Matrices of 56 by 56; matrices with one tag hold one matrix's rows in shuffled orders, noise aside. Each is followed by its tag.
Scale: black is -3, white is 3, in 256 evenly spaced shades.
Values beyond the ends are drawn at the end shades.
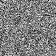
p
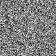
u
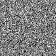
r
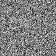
r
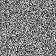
r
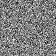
r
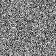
r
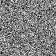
u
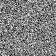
u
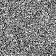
p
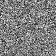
p
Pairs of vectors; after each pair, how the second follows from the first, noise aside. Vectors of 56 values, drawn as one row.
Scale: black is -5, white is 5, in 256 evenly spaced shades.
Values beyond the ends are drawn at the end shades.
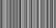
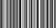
scaled up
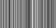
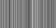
shrunk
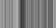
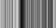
scaled up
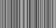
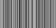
reversed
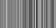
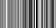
scaled up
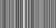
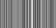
reversed
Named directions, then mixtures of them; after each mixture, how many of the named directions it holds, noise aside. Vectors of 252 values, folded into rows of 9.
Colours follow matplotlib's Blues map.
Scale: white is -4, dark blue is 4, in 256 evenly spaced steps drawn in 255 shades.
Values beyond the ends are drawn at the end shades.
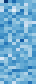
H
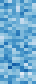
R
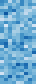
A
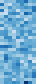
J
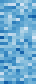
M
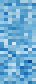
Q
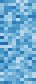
two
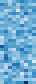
two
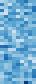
one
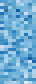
two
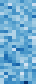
three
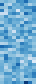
one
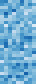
one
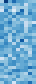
one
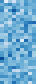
one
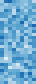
three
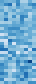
one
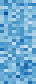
three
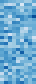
one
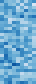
two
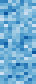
one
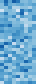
three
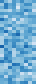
one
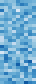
three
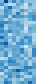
three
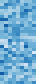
three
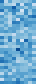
two
